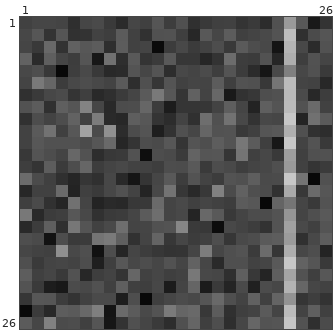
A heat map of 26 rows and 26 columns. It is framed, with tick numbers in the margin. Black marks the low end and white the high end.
On average the colour sits 30% of the way up the scale. Column 23 differs from the columns beside it. The values are skewed, with a long tail toward high values.
